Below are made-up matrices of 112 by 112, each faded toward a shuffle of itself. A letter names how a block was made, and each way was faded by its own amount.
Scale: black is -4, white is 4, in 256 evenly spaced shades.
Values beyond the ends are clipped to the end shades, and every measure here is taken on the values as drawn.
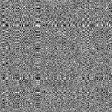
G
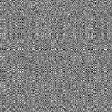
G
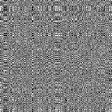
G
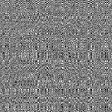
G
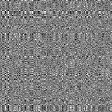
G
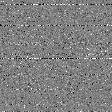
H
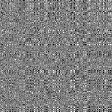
G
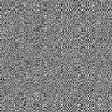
G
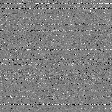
H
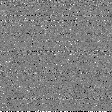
H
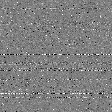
H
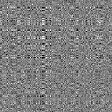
G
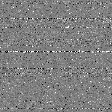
H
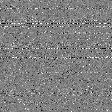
H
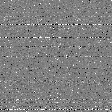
H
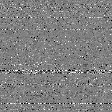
H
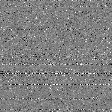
H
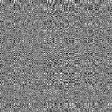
G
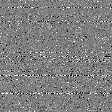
H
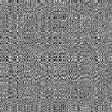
G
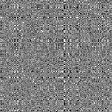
G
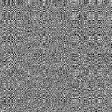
G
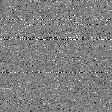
H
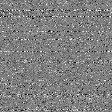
H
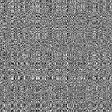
G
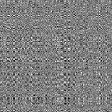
G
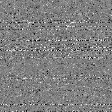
H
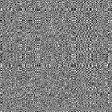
G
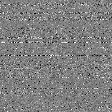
H
